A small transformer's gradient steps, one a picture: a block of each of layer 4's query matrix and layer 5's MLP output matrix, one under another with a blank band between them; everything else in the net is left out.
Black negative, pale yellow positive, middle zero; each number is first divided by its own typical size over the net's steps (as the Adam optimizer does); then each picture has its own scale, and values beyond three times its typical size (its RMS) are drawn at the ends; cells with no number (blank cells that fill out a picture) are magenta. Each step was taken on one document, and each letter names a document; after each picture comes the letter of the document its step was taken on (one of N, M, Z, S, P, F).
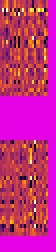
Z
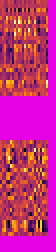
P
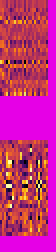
P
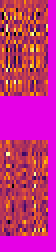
Z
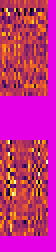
P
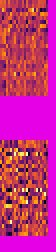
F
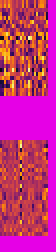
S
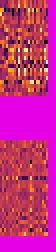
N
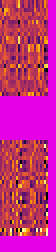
N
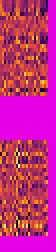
S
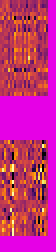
P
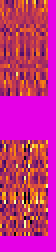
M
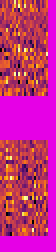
Z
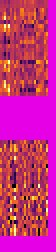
M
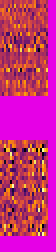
F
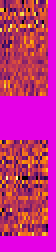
F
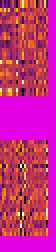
M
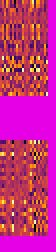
P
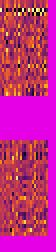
N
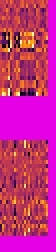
M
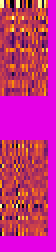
S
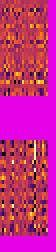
Z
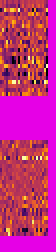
N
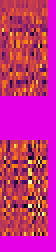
F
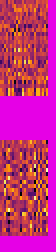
P
